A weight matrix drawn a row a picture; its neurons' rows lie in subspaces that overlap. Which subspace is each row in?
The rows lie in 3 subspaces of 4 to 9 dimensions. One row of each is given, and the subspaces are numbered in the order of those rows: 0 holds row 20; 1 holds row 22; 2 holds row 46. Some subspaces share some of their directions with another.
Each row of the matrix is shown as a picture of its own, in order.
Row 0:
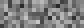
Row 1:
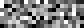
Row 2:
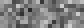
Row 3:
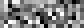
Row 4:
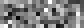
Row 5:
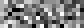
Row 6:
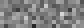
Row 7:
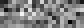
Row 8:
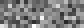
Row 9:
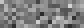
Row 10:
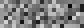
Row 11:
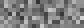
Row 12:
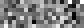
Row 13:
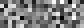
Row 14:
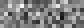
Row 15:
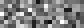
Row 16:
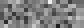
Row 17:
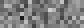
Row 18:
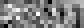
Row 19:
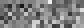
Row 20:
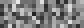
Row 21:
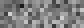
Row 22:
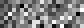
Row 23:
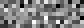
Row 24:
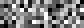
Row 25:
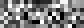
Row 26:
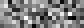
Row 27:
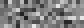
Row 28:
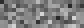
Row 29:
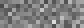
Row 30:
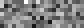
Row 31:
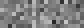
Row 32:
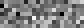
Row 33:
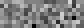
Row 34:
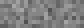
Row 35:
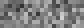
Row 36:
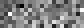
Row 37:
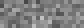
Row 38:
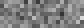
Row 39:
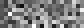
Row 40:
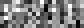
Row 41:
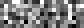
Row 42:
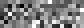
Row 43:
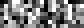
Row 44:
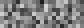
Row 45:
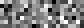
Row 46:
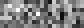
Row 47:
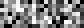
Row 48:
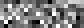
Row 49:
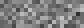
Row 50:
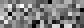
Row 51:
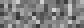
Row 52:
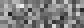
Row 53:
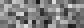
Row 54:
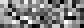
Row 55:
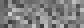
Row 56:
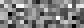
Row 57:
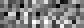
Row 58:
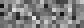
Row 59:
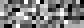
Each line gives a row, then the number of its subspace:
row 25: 2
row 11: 0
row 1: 0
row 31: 0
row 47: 0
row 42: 2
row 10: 1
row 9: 1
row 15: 1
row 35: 2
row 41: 1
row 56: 1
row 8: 0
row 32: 0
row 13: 0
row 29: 0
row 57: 0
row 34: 0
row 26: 2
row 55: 2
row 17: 0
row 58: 0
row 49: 1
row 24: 0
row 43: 1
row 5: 2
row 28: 1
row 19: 2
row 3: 2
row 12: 0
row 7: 1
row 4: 2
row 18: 2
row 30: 0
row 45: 0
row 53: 1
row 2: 1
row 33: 0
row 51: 0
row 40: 2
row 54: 0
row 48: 2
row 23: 0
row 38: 0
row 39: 2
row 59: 0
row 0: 2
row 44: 0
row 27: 0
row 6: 0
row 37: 0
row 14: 2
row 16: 2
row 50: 2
